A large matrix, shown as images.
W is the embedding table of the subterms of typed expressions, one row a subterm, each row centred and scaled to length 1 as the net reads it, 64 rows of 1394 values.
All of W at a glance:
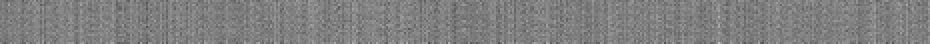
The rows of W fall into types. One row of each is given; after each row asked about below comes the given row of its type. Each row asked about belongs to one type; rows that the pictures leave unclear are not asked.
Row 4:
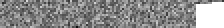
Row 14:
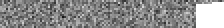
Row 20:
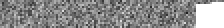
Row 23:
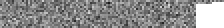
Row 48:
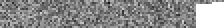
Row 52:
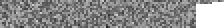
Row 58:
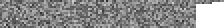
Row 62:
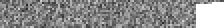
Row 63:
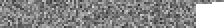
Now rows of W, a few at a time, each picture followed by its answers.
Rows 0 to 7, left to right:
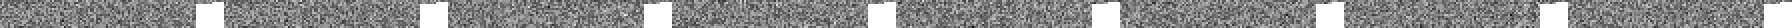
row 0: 58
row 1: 58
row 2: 62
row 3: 63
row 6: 23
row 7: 62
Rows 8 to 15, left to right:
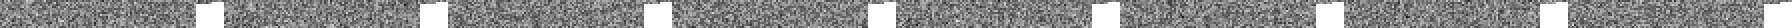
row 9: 14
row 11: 52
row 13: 63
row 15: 58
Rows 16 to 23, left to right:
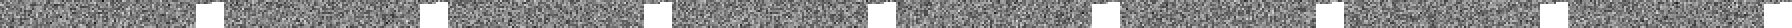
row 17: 62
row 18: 58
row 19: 62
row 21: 52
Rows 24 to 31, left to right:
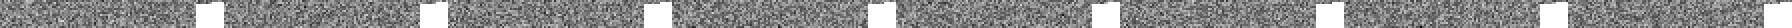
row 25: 52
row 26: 58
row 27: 52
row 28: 52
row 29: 58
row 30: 4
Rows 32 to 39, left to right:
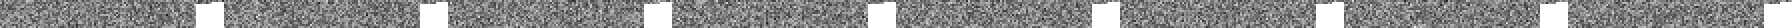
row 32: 48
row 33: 48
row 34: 14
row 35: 63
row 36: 20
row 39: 52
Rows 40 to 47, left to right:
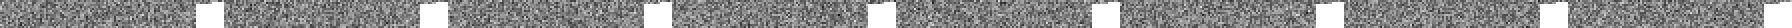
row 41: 62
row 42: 23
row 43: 48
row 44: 4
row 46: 62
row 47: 20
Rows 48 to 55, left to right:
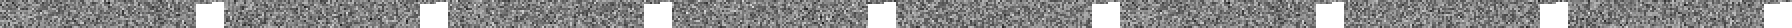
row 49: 23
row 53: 48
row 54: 62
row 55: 63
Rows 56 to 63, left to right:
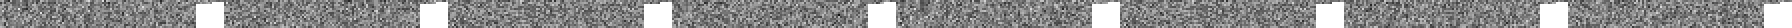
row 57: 14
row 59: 52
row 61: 58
